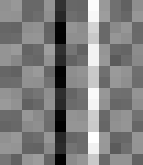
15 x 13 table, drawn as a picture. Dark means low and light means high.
Odd lines: columns 6 and 9. Slope: none. Histogram: heavy tails on both sides.
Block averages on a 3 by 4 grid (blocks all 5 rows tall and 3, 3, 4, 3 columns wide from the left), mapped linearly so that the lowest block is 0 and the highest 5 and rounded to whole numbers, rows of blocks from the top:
3 0 5 3 | 3 0 5 3 | 3 0 5 3
